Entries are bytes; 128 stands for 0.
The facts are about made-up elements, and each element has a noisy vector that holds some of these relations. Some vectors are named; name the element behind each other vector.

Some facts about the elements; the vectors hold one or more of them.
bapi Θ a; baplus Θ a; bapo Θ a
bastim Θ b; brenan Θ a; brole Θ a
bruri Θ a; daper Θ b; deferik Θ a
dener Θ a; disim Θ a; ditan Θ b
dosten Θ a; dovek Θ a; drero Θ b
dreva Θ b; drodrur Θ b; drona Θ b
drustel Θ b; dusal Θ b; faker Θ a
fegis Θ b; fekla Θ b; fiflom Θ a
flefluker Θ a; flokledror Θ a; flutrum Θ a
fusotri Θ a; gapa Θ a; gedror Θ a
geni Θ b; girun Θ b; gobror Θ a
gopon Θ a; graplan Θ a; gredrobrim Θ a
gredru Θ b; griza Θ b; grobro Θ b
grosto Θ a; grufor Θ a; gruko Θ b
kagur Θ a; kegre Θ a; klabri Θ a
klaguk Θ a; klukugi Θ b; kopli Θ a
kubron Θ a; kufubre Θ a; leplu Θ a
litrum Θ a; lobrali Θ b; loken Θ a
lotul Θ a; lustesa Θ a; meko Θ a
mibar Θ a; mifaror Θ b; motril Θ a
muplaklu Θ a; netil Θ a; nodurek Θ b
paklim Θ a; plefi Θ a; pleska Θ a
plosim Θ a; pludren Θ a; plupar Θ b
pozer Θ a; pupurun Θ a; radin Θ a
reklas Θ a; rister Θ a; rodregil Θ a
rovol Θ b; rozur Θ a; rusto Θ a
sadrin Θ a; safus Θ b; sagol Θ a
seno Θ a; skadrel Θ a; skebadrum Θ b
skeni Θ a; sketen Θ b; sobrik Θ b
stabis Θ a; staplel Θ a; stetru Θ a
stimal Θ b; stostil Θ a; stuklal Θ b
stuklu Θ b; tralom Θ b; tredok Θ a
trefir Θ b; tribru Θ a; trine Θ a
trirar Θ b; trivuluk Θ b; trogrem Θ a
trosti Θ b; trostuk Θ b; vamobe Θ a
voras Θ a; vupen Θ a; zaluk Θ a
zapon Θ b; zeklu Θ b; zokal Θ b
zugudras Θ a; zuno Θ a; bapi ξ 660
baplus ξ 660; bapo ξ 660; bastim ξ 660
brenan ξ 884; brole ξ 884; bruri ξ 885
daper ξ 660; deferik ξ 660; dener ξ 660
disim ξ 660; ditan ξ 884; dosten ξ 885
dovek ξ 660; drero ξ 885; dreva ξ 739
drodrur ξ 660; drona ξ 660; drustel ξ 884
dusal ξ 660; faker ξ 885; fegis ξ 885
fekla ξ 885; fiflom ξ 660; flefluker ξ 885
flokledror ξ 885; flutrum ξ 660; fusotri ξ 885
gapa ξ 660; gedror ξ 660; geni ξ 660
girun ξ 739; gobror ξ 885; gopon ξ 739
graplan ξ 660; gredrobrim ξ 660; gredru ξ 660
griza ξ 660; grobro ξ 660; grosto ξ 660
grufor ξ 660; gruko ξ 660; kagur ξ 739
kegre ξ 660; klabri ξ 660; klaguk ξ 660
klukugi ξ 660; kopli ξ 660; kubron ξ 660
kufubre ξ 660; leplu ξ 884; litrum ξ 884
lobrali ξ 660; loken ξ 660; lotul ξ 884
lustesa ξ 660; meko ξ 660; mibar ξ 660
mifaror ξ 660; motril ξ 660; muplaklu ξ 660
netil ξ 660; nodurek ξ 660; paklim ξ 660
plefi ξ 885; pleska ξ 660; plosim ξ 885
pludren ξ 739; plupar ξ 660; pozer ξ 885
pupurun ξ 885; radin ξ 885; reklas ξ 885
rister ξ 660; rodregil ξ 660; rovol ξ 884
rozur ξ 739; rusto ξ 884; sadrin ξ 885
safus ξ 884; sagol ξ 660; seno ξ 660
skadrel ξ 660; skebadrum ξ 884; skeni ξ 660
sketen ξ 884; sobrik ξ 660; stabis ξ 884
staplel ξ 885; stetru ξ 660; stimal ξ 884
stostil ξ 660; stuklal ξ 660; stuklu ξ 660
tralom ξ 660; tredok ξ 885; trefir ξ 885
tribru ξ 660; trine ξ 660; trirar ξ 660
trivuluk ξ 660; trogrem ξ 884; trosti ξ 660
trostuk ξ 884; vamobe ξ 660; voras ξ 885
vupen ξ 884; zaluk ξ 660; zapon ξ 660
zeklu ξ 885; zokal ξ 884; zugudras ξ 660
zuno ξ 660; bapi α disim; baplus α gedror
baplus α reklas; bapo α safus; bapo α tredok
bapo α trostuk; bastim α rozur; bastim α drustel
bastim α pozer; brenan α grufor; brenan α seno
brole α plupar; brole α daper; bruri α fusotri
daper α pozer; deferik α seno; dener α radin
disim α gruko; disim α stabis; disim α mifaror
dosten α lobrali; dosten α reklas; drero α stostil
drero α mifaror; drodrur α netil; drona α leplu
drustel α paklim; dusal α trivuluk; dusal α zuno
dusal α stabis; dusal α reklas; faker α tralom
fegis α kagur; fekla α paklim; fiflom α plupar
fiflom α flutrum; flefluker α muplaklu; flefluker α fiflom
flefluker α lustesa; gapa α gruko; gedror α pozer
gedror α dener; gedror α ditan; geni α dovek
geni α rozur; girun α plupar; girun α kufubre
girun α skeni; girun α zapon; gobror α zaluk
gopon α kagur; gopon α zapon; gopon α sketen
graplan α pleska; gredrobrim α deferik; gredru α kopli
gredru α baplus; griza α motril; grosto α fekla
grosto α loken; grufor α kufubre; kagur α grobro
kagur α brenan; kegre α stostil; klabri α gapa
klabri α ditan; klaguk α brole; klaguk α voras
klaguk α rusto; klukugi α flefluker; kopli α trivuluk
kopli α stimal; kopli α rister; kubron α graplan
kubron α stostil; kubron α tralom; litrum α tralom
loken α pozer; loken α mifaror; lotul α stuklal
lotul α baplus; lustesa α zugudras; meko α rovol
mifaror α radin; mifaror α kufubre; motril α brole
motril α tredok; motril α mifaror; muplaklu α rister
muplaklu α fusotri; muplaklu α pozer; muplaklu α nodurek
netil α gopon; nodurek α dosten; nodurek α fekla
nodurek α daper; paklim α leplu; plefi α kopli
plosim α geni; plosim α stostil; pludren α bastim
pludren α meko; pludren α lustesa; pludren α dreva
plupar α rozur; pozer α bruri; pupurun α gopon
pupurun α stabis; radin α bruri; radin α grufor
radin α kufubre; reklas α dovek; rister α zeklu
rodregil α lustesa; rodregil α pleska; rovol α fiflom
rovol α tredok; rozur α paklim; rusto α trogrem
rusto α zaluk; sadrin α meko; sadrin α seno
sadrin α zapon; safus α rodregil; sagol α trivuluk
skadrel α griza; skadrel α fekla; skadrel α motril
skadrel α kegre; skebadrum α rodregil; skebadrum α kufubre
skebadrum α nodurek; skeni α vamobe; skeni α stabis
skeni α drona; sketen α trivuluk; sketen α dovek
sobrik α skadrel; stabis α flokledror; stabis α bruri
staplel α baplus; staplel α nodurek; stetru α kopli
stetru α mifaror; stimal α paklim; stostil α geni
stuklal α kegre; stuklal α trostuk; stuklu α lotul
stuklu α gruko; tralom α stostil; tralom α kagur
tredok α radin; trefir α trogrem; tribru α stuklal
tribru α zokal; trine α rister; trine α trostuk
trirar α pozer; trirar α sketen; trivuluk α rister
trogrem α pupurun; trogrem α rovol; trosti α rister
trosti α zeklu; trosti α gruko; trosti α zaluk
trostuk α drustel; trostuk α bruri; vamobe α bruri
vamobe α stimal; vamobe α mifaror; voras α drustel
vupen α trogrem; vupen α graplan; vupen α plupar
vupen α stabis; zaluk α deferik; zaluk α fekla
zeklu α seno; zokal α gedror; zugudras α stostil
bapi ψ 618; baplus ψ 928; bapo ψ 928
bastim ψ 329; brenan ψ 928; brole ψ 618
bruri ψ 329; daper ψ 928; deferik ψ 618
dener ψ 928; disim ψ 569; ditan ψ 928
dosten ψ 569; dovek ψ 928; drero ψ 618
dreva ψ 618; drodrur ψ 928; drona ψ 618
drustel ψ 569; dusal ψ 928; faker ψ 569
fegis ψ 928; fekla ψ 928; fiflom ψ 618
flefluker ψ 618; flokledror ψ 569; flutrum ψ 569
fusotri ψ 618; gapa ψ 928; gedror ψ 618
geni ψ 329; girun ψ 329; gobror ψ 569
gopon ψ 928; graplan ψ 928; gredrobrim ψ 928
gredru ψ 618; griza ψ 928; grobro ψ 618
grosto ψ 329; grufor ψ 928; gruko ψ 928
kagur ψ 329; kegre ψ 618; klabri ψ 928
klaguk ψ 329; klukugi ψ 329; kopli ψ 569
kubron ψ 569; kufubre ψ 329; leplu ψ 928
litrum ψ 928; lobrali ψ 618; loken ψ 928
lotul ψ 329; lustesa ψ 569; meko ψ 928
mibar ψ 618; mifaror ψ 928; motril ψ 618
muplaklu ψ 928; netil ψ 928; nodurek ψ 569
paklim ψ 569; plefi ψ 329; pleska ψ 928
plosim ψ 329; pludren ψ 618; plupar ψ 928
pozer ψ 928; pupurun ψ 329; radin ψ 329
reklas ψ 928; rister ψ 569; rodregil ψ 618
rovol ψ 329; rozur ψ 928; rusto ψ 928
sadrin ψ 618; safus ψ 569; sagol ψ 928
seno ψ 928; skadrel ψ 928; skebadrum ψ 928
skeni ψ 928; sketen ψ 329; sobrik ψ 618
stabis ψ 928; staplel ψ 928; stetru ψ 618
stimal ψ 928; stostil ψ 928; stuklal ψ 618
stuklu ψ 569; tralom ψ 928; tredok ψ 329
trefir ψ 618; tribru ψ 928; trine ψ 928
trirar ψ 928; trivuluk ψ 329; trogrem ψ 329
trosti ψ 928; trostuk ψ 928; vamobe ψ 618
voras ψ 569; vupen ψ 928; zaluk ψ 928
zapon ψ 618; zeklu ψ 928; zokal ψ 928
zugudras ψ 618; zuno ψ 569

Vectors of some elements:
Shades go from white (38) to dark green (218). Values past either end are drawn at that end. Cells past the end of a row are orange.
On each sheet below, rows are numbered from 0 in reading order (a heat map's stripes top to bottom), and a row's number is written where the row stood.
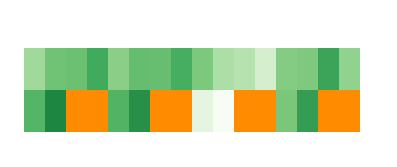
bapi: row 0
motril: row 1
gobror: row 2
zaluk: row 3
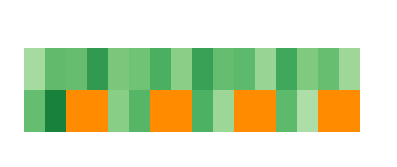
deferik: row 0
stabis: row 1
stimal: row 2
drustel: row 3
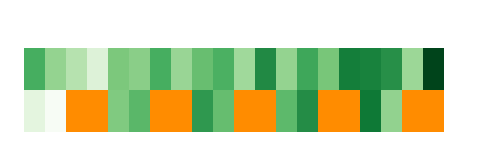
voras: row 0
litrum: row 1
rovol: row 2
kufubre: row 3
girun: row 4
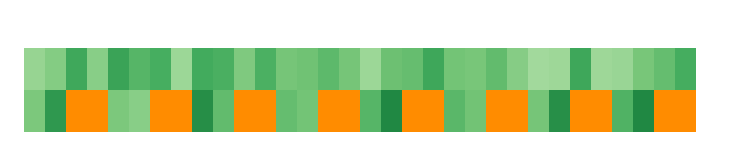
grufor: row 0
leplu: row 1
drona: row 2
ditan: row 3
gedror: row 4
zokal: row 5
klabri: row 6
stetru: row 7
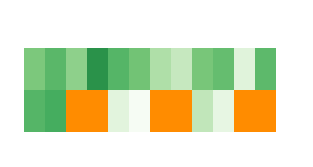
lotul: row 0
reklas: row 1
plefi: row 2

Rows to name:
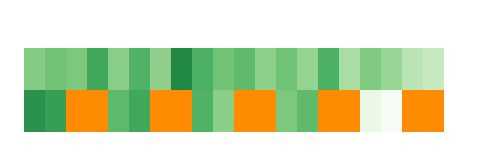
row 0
gredru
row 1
trogrem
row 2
trostuk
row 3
vupen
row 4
flokledror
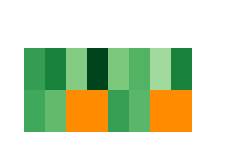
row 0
kagur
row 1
sketen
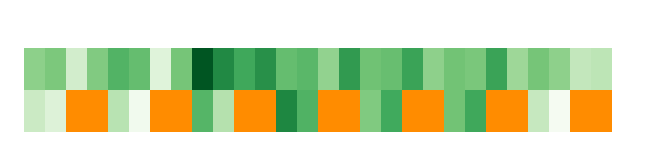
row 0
sadrin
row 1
plosim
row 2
rozur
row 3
bastim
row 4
dovek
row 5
graplan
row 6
fegis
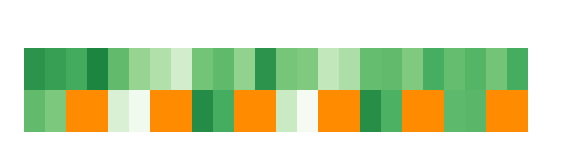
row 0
gopon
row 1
staplel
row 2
klukugi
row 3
zeklu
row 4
sobrik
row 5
brole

